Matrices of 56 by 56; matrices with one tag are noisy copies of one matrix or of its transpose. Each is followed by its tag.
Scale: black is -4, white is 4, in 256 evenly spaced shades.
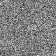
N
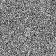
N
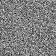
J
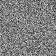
J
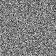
J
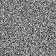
J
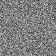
J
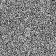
N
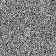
N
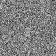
N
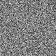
J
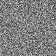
J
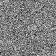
N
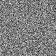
J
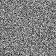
J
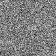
N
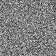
J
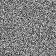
J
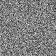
J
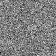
N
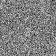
N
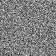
J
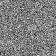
N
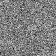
N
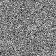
N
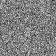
N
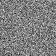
J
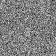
N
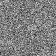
N
